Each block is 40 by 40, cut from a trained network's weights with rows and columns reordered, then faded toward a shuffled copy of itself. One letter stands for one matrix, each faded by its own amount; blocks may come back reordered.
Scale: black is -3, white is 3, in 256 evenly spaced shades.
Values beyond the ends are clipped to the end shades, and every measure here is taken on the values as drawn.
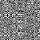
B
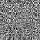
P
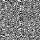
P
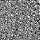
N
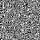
N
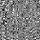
B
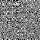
N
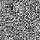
P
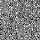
N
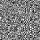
P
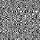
B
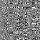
B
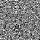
N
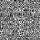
P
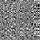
B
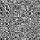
P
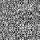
P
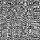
P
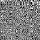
B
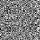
P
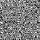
N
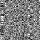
P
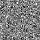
N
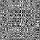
B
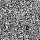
N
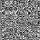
P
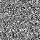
N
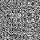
P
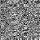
P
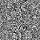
P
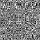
B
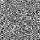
P
